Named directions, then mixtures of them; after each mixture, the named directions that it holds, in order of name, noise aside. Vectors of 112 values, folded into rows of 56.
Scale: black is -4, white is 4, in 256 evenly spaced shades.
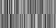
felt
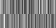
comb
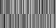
comb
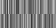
comb, felt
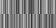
comb, felt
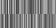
comb, felt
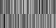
comb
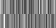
comb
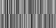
comb, felt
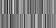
felt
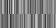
felt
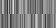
felt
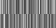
comb, felt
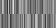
felt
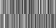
comb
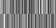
comb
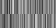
comb, felt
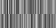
comb, felt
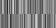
felt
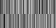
comb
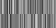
felt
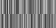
comb, felt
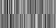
felt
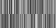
felt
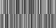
comb, felt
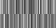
comb, felt
